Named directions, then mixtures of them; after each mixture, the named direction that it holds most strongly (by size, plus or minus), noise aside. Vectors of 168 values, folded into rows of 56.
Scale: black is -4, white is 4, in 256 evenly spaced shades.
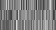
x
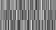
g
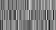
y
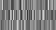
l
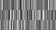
l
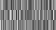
y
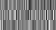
y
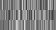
l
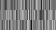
g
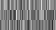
g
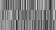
x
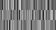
l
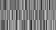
g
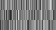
x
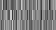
l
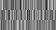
l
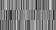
x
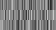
l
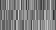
x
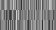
g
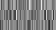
y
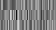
g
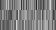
x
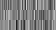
x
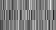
y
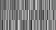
g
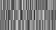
l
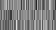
x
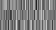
g
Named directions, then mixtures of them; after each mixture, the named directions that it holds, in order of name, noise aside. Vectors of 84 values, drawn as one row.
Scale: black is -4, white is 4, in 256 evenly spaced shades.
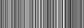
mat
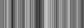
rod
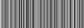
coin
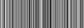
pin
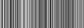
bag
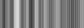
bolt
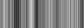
bolt, rod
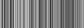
bag, bolt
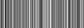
pin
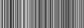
bag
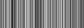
mat, rod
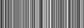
pin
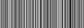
coin, mat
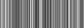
bolt, pin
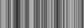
bolt, mat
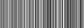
mat, pin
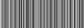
coin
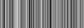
bolt, pin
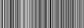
bag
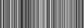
bag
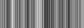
rod
